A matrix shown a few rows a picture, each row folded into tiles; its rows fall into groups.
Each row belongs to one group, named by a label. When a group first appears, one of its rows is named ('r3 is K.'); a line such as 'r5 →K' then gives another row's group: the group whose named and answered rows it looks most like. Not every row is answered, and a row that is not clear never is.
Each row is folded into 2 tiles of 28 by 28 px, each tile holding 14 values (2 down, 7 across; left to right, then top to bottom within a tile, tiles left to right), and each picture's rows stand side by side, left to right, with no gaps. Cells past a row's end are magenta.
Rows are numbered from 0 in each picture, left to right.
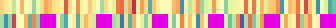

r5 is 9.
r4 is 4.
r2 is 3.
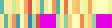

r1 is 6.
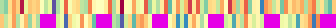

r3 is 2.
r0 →6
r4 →3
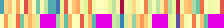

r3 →6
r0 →9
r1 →6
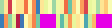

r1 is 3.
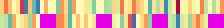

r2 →9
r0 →3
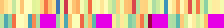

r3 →3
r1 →6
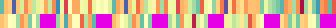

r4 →9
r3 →6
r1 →6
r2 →2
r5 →2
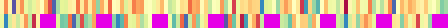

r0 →3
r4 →9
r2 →3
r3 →4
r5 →3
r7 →6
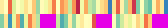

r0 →9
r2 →3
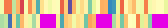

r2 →6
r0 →3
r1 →3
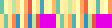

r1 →4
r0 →4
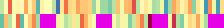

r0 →9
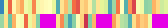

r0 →6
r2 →2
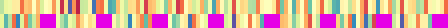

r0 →4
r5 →2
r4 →6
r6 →4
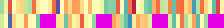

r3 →6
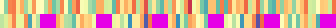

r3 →2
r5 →2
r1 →2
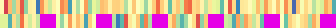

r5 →3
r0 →3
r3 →2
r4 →3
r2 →3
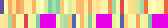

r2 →6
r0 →6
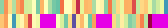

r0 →2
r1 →4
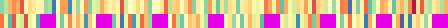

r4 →2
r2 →9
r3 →2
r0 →6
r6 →3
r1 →3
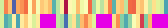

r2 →2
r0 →3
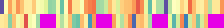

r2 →9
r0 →6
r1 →4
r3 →4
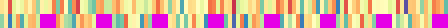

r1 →2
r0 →9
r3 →2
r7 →3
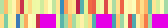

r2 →9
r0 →4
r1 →6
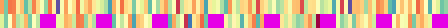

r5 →4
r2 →9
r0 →6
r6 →3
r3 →9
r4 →4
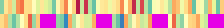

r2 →3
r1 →3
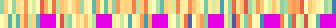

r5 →6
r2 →4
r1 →2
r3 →9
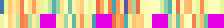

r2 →2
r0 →6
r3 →6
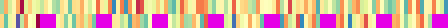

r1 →2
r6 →2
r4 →6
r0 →4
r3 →4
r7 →2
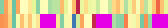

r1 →4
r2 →3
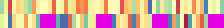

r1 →3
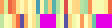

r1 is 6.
